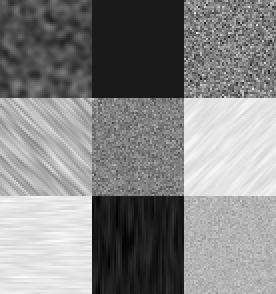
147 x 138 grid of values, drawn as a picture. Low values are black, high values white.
The table splits into 3 rows of 3 panels. Panel 1,1: low, blotchy. Panel 1,2: very low, flat. Panel 1,3: middling, fine-grained, strong in contrast. Panel 2,1: high, slanting down to the right. Panel 2,2: middling, fine-grained. Panel 2,3: very high, slanting up to the right, faint in contrast. Panel 3,1: very high, streaked across, faint in contrast. Panel 3,2: very low, streaked downward, faint in contrast. Panel 3,3: high, fine-grained, faint in contrast.
